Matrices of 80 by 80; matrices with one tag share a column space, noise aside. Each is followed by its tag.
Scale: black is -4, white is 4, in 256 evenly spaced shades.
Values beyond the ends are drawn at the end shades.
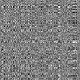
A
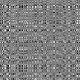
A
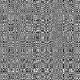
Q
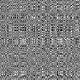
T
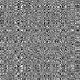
A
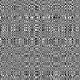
T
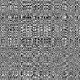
T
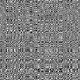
Q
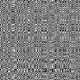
Q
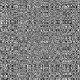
A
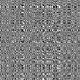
A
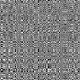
Q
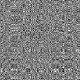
Q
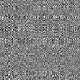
T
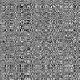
A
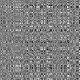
A
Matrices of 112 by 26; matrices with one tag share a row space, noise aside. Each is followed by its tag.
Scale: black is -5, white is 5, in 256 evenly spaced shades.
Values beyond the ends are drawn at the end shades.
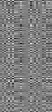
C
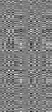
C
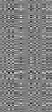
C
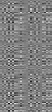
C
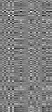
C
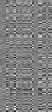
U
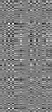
C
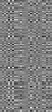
C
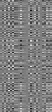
C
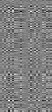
C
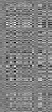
U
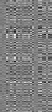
U
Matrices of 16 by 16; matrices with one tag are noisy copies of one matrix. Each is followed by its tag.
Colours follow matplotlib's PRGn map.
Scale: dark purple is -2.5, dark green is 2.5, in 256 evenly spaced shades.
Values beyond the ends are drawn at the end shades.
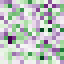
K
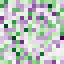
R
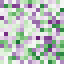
K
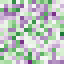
R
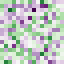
R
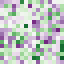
K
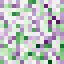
K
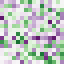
K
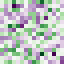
R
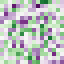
R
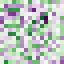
R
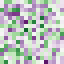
R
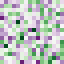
K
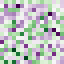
R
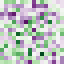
R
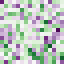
K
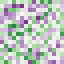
R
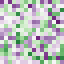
K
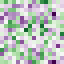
R
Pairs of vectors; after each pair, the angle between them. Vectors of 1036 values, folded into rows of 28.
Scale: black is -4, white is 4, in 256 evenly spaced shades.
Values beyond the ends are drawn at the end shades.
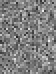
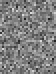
partly aligned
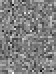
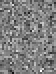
nearly opposite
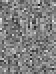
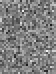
partly aligned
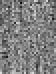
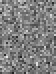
partly opposed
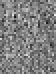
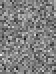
partly aligned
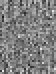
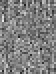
nearly opposite
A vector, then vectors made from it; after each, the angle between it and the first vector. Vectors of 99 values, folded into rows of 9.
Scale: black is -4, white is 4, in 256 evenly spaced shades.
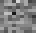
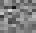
orthogonal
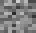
nearly parallel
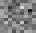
orthogonal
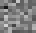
partly aligned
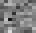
partly aligned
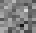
orthogonal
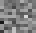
orthogonal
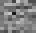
nearly parallel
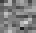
partly aligned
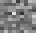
nearly opposite
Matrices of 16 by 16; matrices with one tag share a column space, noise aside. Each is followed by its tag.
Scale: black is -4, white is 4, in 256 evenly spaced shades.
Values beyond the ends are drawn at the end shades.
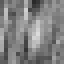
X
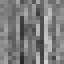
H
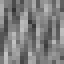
X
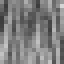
X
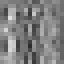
H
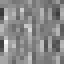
H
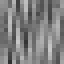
X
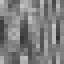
X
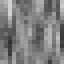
X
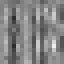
H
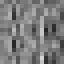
H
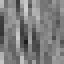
X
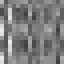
H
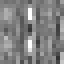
H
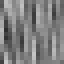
X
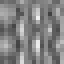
H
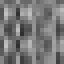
H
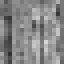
H
